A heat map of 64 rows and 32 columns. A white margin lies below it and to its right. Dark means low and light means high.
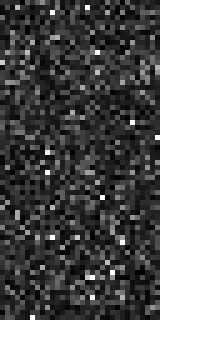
Histogram: skewed, a long tail of high values. Slope: none. Grain: fine. Stripes: none. Mirror symmetry: none. Average level on the scale: 20%.
